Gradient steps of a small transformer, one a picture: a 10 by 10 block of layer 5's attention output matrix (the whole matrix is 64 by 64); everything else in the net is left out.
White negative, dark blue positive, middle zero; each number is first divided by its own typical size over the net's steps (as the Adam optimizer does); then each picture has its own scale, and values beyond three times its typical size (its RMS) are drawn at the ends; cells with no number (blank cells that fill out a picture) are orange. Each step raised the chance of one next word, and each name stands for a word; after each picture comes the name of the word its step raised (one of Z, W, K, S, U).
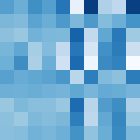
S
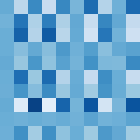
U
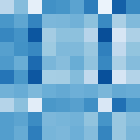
U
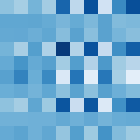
U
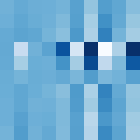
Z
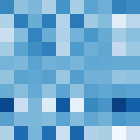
U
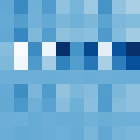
Z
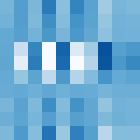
Z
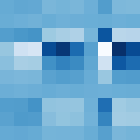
Z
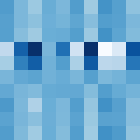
Z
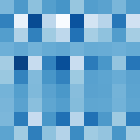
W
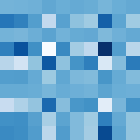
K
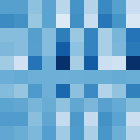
K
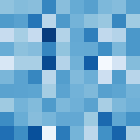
W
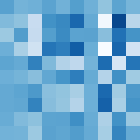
K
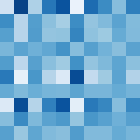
U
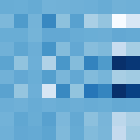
K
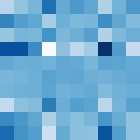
S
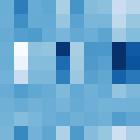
Z
